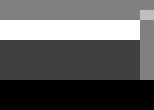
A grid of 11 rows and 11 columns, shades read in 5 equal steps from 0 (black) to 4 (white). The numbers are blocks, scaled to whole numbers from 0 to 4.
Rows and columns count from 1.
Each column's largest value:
4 4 4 4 4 4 4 4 4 4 3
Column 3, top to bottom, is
2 2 4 4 1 1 1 1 0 0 0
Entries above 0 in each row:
11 11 11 11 11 11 11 11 0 0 0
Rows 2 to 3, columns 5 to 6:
2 2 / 4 4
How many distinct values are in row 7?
2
